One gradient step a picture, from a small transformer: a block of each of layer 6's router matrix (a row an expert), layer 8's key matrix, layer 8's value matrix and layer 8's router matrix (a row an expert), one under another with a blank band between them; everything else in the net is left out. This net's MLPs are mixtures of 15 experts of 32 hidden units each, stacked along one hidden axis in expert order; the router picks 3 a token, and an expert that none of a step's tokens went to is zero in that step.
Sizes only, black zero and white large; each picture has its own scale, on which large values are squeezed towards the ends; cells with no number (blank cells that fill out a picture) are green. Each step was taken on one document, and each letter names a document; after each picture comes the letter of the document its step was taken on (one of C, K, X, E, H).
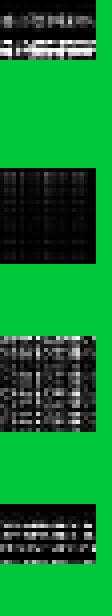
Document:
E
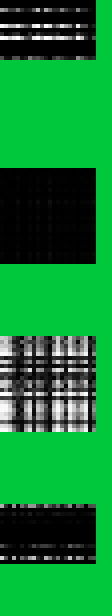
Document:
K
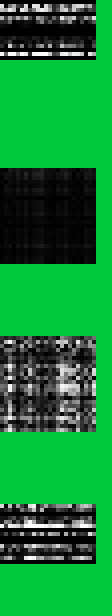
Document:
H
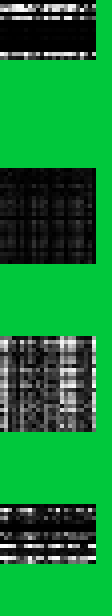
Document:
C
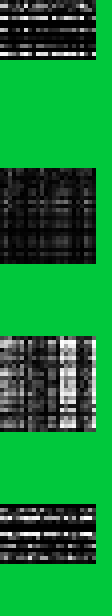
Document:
C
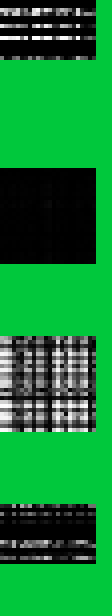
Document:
K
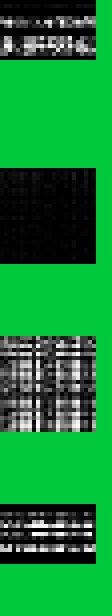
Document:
E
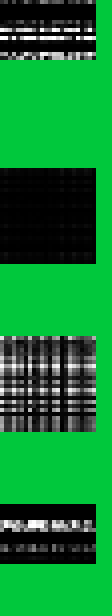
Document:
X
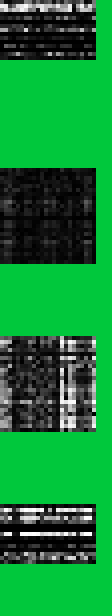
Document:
C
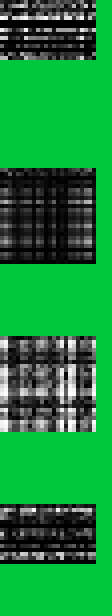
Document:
C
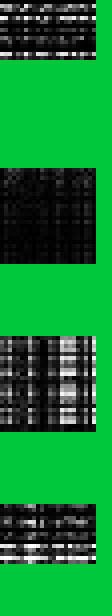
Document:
H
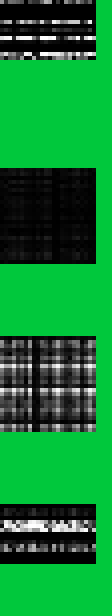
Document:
X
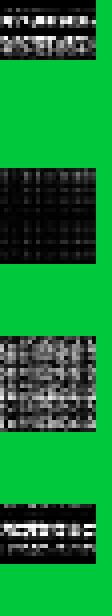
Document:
E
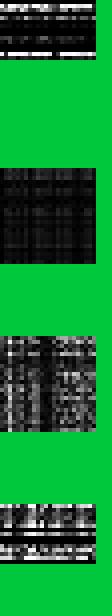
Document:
H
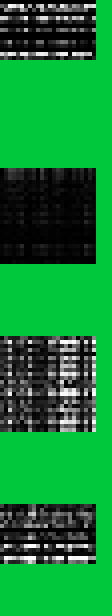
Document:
H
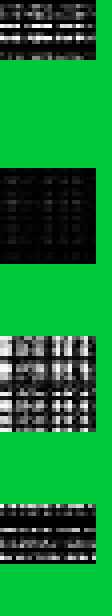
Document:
K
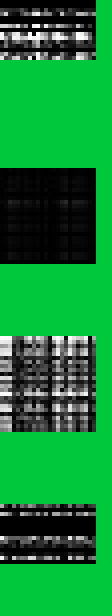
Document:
K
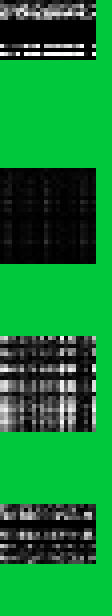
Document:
C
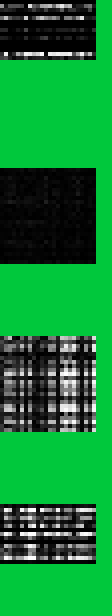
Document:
H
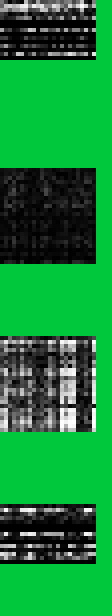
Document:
C
